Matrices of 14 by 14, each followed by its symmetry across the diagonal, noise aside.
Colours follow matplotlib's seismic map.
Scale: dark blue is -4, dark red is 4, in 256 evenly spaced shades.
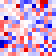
antisymmetric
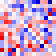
antisymmetric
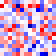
neither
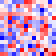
neither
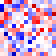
antisymmetric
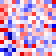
neither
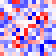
symmetric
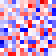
antisymmetric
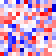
neither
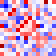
symmetric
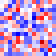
symmetric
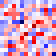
symmetric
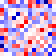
symmetric
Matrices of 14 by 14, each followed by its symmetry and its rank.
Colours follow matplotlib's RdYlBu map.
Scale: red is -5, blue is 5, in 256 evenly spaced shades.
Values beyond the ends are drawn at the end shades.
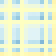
symmetric, rank one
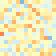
neither, full rank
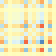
symmetric, rank one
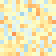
neither, full rank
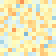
neither, full rank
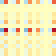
neither, rank one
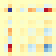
symmetric, rank one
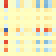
neither, rank one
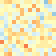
neither, full rank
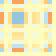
symmetric, rank one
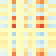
neither, rank one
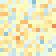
neither, full rank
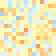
neither, full rank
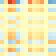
neither, rank one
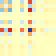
symmetric, rank one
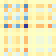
symmetric, rank one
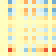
neither, rank one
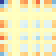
symmetric, rank one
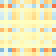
neither, rank one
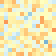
neither, full rank
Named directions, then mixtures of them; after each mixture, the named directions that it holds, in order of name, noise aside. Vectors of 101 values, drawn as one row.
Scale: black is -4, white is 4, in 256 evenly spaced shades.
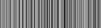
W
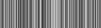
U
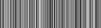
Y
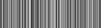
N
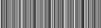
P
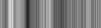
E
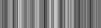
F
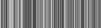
E, P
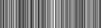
N, U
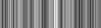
F, U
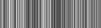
E, U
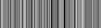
P, U, W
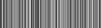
N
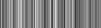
F, W, Y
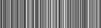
N, W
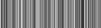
F, P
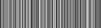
N, W, Y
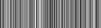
Y
